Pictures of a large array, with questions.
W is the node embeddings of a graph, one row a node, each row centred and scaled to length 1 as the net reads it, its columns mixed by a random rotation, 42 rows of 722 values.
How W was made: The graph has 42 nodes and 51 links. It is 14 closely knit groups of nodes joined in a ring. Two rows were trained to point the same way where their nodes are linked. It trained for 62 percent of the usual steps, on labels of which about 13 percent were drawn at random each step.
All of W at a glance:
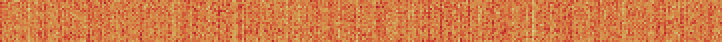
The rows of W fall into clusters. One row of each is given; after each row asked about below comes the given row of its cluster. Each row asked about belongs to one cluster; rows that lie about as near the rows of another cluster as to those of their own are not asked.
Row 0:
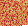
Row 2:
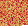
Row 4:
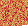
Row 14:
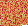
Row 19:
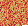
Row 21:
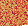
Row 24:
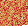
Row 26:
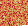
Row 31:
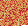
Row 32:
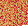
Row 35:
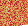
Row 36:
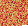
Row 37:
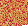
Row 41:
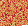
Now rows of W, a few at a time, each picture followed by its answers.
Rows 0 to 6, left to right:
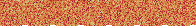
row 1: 36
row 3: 26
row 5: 14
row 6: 21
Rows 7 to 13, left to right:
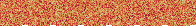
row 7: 21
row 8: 2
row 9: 37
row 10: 19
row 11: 32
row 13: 26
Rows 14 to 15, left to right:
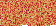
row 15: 19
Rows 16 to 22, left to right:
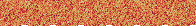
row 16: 31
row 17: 41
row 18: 0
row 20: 4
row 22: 32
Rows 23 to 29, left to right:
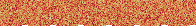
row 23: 37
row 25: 36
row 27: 4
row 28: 31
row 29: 14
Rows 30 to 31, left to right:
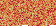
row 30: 24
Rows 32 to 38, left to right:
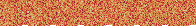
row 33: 24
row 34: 2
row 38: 35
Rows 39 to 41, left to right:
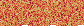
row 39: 41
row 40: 0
